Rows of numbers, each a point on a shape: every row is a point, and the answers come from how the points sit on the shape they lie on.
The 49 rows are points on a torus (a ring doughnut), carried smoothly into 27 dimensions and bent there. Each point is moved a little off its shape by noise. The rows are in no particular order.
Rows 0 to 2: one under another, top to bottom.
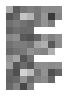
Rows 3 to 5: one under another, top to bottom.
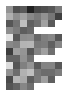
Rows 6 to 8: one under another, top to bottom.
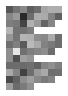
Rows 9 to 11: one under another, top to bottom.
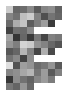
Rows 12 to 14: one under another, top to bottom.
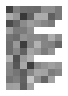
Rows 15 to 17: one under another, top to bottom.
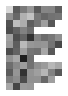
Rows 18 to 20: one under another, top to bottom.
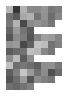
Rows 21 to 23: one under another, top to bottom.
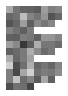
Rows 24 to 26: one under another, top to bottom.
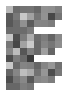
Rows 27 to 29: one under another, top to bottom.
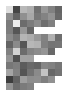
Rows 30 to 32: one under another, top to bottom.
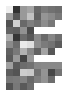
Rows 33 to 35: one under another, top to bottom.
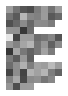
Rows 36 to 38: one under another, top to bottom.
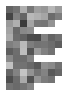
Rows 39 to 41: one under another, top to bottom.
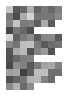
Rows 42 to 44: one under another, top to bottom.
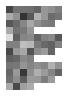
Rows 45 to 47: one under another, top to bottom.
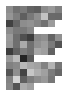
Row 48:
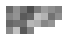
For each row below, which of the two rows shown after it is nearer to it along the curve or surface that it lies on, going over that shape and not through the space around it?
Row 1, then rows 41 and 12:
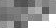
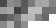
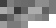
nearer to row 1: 41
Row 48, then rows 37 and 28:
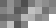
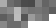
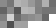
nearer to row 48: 37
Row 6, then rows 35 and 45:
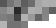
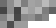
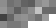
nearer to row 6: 35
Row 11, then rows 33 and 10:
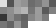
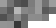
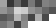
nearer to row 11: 33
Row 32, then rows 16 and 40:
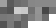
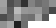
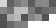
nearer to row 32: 16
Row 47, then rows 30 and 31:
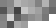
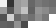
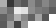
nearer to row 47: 30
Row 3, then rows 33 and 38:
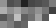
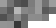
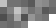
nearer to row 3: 38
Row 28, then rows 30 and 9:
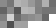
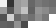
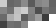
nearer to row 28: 30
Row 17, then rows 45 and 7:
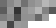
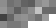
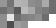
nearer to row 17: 7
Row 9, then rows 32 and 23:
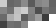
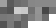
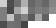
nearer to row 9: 23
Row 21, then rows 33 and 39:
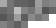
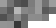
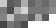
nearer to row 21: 33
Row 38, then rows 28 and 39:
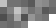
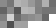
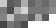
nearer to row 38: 39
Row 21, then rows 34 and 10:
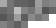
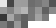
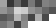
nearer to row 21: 34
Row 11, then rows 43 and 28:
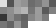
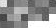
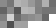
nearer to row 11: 43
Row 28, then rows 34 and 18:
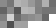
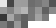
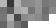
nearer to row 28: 34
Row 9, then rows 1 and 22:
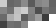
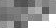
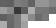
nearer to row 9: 1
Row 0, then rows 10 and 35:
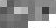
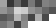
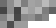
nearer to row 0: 10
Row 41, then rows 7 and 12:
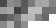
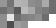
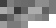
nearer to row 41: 12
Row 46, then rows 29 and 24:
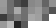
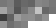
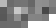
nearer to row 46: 24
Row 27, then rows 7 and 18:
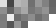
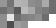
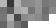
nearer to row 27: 7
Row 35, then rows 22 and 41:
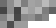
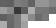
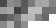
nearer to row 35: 22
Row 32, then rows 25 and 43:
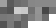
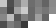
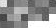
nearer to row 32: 25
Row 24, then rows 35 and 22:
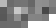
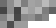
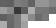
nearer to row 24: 22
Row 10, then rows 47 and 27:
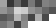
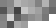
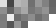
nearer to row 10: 27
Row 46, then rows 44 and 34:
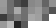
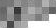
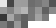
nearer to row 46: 34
